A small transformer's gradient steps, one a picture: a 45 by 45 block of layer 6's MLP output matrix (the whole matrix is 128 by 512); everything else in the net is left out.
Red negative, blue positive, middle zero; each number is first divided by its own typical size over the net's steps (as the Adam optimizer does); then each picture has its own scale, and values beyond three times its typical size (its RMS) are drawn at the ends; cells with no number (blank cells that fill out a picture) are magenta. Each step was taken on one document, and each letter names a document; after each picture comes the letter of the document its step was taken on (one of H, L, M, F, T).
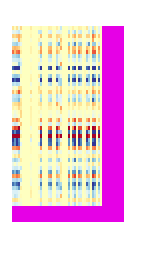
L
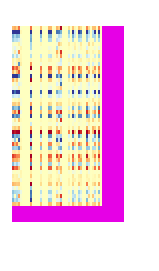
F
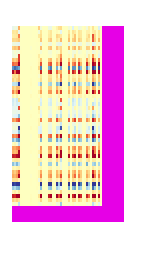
L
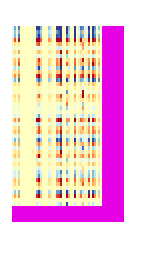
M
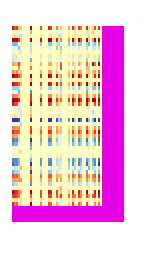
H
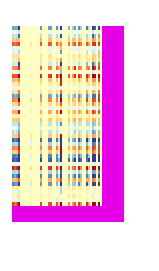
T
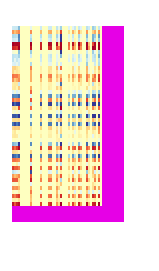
T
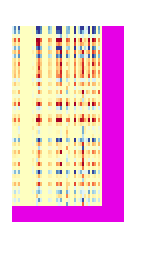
M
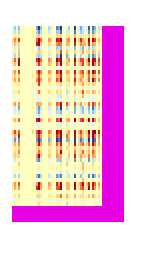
M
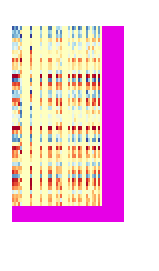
H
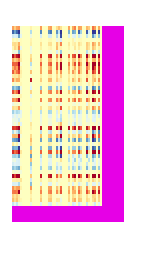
L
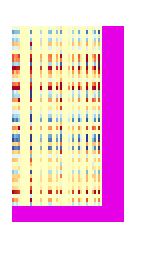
F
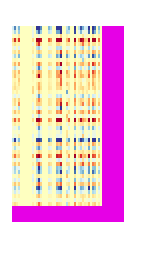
M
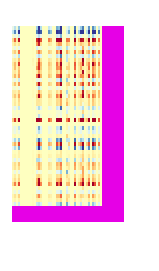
M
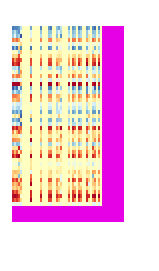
H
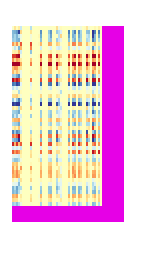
L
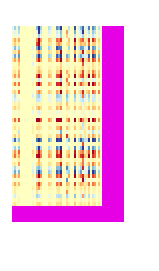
M
